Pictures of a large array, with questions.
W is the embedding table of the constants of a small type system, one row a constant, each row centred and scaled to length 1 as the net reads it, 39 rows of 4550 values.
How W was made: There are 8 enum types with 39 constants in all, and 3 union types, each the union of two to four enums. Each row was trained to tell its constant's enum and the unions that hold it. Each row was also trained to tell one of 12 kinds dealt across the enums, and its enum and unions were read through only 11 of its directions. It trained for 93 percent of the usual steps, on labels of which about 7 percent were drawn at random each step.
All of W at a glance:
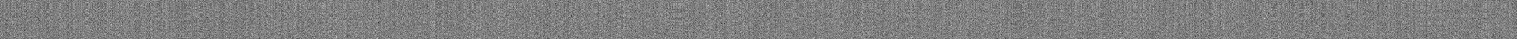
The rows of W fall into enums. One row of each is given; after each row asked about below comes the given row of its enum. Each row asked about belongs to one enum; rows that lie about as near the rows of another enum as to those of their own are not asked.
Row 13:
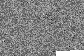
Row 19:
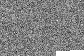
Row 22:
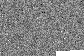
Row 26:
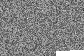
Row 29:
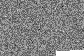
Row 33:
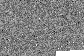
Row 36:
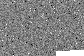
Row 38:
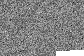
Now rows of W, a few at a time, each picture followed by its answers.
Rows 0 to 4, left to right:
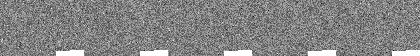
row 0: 22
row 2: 22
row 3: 13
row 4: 13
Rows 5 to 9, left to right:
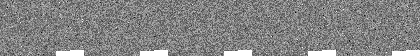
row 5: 13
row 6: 38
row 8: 13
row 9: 22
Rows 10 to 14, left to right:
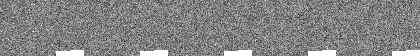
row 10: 13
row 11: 19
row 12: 22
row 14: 38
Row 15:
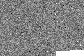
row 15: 29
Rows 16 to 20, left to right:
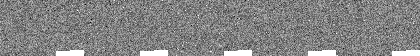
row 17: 19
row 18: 22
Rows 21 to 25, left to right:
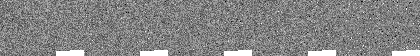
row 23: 38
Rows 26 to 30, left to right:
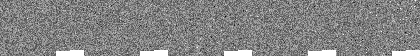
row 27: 38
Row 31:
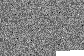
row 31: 26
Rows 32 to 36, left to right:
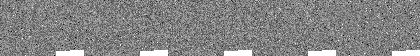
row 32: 38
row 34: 33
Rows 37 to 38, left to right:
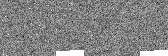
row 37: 19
